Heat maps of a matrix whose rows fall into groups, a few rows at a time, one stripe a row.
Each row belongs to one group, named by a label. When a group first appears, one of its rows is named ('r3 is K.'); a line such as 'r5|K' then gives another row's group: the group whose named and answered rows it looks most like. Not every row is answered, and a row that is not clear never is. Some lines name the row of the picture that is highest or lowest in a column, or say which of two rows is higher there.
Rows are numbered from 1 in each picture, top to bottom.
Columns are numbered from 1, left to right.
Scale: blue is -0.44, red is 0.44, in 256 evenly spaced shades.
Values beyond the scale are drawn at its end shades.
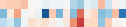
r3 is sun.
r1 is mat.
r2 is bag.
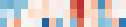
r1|sun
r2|sun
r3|bag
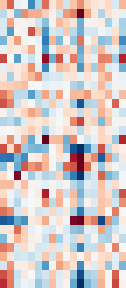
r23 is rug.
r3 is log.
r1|rug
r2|sun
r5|bag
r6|log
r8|log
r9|log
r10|mat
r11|rug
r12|mat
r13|log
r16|rug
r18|sun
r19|sun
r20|mat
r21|mat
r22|rug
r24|mat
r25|sun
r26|mat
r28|mat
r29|rug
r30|log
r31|mat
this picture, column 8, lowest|7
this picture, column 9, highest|7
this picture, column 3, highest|20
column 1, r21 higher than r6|Yes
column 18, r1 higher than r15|Yes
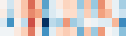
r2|log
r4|log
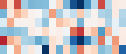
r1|mat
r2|bag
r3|log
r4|sun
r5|mat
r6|bag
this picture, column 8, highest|2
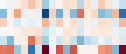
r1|log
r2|bag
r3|rug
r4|log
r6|rug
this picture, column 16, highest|6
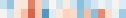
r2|log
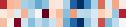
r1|mat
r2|rug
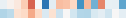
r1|log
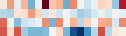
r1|rug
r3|rug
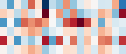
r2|rug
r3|sun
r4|log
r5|rug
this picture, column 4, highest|3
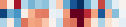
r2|sun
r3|sun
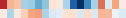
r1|mat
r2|log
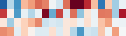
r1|sun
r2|rug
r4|mat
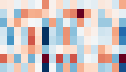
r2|sun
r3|bag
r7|rug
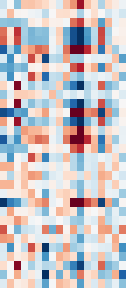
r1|sun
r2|log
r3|sun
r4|mat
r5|mat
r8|sun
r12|mat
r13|sun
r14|mat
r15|sun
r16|sun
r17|sun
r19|mat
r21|mat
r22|log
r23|sun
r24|log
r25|mat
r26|rug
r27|mat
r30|mat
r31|bag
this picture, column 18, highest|26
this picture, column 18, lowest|31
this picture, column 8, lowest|26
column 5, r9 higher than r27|Yes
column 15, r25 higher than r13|Yes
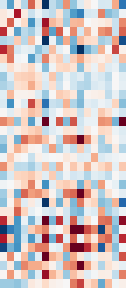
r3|rug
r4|rug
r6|mat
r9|bag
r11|log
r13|log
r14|rug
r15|log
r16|sun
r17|bag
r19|rug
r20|bag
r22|sun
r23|bag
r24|mat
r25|rug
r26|sun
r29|rug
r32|sun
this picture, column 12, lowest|6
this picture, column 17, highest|6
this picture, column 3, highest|2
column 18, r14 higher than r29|Yes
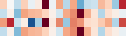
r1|rug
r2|sun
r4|sun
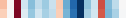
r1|mat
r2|mat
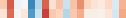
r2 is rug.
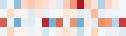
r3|rug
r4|log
